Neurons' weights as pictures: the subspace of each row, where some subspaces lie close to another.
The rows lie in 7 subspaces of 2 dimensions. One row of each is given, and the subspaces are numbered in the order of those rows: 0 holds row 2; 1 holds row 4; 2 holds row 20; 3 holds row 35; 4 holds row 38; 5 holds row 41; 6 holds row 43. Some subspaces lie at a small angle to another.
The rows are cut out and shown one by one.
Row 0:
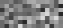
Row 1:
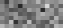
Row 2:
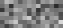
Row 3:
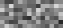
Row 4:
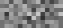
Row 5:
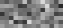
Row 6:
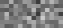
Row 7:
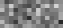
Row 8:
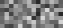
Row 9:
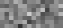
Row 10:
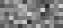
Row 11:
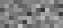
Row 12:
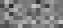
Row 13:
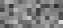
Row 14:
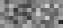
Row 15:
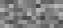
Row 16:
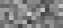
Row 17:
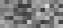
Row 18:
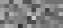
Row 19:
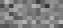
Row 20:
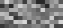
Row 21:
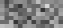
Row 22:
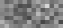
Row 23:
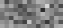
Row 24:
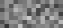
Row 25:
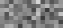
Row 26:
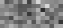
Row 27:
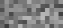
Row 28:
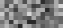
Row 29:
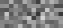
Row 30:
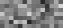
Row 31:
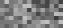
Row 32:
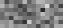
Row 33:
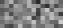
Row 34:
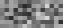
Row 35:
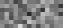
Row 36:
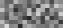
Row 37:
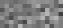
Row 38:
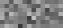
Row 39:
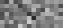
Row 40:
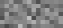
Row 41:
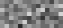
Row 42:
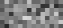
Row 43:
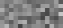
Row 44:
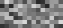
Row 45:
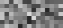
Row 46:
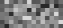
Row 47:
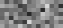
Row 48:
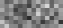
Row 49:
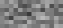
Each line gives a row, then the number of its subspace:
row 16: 3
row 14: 0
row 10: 3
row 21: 4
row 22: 5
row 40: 4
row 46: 6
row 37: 6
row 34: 0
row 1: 4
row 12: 2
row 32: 3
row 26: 1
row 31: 6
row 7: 0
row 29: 1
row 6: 1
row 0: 6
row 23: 3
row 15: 0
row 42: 6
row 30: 2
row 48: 5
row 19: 2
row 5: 2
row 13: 0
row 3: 0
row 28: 2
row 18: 4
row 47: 3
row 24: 5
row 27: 6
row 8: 1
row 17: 5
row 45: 4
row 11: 5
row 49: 0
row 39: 4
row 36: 5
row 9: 3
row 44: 2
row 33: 1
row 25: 1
